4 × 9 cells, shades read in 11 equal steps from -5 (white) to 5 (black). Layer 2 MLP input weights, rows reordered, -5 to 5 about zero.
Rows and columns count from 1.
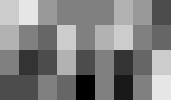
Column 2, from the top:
-4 0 3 2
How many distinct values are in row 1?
6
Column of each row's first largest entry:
9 3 2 5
